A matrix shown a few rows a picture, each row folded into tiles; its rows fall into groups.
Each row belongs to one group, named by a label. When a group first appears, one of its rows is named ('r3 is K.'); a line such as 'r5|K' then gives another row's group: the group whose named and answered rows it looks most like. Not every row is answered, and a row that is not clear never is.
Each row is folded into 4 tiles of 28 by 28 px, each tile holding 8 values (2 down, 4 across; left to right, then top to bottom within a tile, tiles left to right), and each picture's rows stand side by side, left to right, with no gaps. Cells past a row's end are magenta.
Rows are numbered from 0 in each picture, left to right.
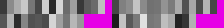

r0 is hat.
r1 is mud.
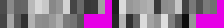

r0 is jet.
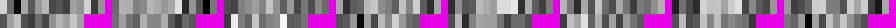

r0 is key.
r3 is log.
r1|jet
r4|jet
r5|key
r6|jet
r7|log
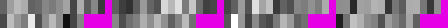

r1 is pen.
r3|key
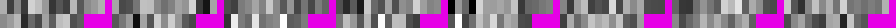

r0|log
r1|log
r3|log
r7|key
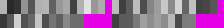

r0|key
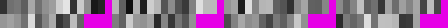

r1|key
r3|mud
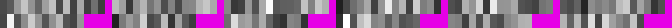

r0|mud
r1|key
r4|hat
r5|pen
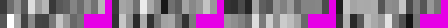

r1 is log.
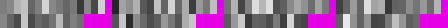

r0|hat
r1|hat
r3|log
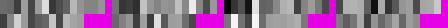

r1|log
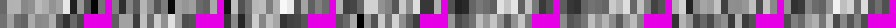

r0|jet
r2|jet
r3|log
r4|pen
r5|pen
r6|key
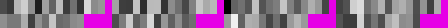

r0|hat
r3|hat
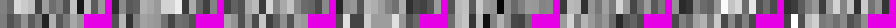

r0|hat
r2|hat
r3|jet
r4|log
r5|jet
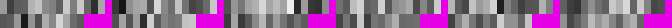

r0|log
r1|hat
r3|hat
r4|key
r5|pen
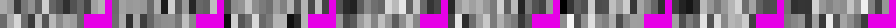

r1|hat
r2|mud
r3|pen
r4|jet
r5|pen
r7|log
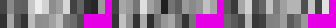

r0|jet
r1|log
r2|hat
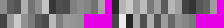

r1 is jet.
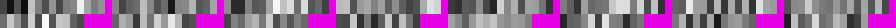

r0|log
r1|log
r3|key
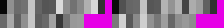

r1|pen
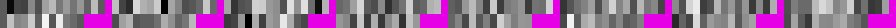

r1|key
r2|log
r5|mud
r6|hat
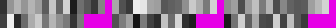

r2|key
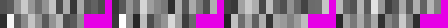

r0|mud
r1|log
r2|hat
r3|key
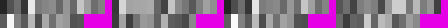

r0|log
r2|log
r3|pen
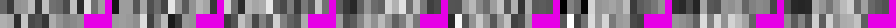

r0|hat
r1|pen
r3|pen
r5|jet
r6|pen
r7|pen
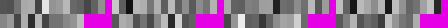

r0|hat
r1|key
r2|key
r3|key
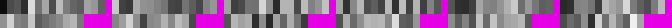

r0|pen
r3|mud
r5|hat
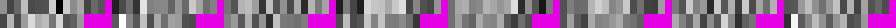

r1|log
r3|jet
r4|jet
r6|hat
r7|mud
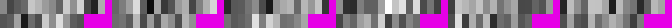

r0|log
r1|hat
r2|pen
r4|jet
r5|jet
